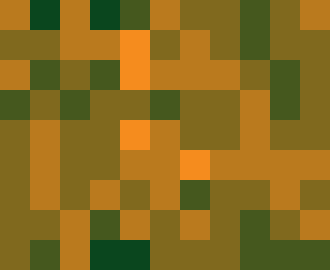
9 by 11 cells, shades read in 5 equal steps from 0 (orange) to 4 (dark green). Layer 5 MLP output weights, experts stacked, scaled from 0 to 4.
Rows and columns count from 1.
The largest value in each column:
3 4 3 4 4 3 3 2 3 3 3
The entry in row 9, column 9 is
3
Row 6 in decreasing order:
2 2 2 1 1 1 1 1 1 1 0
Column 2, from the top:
4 2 3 2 1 1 1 2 3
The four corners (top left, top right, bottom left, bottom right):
1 1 2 3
